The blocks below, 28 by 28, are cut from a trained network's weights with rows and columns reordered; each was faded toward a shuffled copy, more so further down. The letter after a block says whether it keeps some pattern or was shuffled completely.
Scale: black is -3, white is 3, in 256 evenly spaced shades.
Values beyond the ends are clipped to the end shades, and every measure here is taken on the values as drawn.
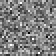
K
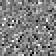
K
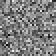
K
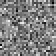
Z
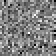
Z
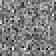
Z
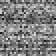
Z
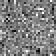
Z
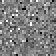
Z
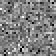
K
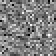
Z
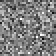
K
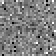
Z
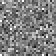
K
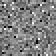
K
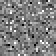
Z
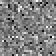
K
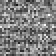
Z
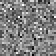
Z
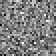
K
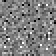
K
